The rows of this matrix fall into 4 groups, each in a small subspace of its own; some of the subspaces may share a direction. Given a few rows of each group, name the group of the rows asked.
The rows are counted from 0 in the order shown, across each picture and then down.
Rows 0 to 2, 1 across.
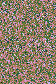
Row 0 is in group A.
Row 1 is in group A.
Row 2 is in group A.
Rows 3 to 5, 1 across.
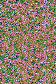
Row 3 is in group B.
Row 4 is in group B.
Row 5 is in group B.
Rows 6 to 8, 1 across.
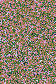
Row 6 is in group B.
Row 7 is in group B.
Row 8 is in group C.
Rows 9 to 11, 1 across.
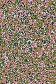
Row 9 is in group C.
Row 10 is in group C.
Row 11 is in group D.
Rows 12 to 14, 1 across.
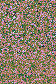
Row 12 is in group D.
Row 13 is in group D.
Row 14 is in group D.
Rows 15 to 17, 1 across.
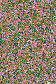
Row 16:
C
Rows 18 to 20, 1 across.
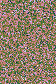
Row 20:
C
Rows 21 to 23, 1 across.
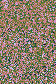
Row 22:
C
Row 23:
A
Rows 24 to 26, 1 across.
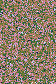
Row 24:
B
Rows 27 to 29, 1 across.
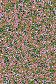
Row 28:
B
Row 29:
D
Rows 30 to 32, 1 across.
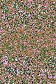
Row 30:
C
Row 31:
B
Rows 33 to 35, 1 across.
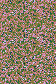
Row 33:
C
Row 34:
C
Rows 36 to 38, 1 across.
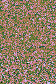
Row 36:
D
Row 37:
D
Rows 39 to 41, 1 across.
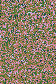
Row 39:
C
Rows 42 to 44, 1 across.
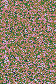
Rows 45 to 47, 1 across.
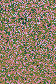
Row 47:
C
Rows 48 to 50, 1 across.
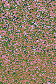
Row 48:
D
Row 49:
B
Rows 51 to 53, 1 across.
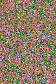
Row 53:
A
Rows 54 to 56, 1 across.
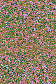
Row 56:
A
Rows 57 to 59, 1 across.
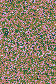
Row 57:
C
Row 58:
D
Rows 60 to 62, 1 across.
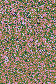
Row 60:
D
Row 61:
A
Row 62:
D
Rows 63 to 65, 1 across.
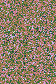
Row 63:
A
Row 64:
B
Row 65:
C
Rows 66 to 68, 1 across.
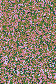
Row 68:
D
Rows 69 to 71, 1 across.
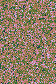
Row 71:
B
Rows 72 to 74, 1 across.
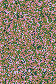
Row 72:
D
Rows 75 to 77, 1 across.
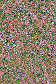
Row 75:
C
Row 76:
D
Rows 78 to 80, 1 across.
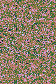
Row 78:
D
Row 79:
B
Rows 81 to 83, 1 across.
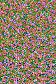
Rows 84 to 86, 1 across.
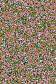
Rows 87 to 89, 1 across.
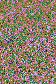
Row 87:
A
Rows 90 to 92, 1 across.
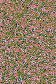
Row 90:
B
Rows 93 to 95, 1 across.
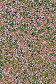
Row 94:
B
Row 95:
B
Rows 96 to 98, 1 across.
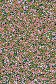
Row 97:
D
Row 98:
D
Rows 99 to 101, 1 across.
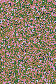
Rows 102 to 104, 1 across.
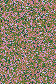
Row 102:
B
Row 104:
A
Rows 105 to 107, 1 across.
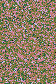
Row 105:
D
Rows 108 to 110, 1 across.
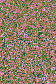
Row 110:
A
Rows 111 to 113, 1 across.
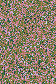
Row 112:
A
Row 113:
C
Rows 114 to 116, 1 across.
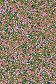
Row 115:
B
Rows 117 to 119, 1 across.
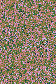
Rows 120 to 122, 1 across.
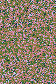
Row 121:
C
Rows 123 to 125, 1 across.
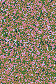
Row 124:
D
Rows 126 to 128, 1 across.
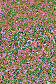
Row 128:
A
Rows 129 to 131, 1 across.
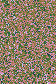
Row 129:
D
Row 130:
B
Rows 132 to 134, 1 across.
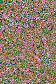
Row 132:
B
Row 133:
A
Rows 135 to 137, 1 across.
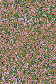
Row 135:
D
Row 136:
A
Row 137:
B
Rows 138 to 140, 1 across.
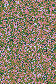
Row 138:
D
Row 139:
A
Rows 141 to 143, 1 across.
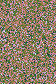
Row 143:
A
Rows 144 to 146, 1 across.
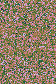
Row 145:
D
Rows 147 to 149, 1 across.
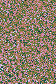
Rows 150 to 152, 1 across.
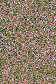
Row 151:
B
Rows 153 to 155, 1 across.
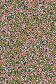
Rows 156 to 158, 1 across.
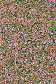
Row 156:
D
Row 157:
C
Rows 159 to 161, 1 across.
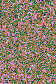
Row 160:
B
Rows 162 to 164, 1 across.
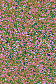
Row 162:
D
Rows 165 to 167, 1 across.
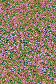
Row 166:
B
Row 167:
C
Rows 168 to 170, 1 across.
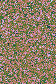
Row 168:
A
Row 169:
D
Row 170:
B
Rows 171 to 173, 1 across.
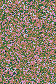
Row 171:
C
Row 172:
C
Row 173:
D
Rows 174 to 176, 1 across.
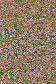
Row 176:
A
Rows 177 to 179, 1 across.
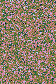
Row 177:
C
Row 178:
C
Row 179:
C
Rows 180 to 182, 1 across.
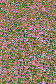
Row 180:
B
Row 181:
C
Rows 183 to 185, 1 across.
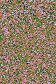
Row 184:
D
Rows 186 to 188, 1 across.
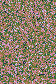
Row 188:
D
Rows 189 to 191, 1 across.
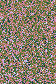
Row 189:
A
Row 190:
A
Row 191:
D
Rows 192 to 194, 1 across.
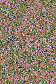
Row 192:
A
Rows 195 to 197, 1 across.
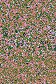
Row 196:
D
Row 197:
B
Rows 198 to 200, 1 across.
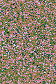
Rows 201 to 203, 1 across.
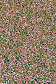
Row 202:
A
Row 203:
D
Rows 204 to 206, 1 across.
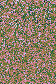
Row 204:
B
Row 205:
C
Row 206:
A
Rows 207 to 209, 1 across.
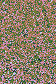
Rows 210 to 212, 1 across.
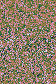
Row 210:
C
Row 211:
A
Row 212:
A
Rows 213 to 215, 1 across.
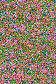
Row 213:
D
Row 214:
B
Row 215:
D
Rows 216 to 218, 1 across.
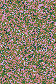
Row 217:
A
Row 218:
C
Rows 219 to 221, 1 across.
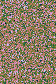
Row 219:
C
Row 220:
B
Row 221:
C
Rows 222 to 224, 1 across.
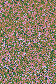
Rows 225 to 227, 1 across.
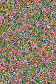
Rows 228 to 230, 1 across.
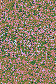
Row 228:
C
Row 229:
D
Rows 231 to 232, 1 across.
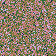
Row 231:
A
